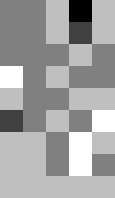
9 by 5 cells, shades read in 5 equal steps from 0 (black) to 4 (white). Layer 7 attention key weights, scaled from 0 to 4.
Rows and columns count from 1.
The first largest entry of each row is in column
3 3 4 1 1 5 4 4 1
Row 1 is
2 2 3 0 3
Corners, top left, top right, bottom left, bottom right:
2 3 3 3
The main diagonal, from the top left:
2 2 2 2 3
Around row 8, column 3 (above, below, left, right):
2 3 3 4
